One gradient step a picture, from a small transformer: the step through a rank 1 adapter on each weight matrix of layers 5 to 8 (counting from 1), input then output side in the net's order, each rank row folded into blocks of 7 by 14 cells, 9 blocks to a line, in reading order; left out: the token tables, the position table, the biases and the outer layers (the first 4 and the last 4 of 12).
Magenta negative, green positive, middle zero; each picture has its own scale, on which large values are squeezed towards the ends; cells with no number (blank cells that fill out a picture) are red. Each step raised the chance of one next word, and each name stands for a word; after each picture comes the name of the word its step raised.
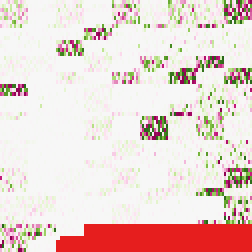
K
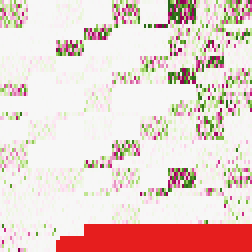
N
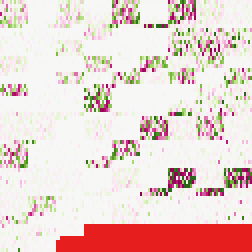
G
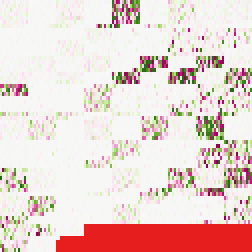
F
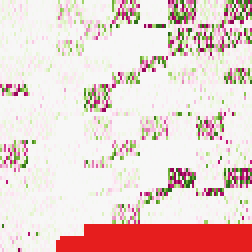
G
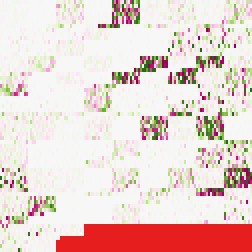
F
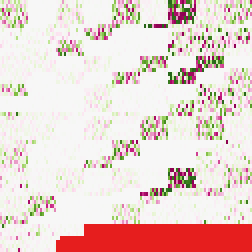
N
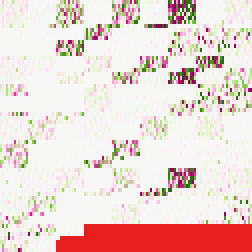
N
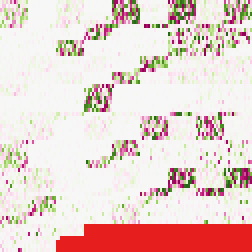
G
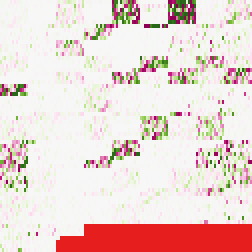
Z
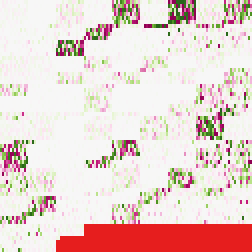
Z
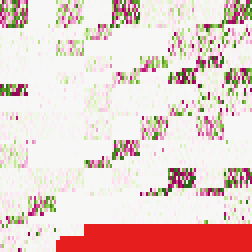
G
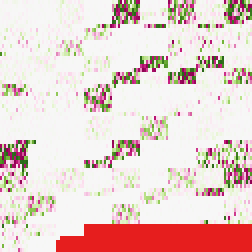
Z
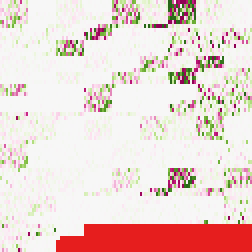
N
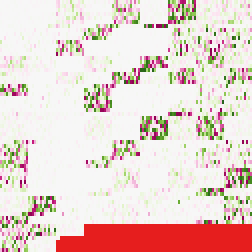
K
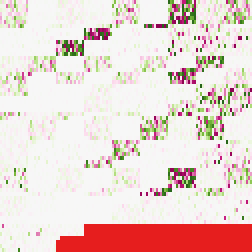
N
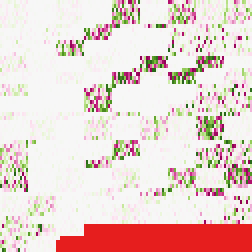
F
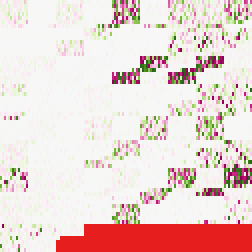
F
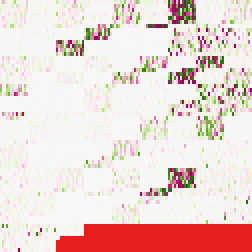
N
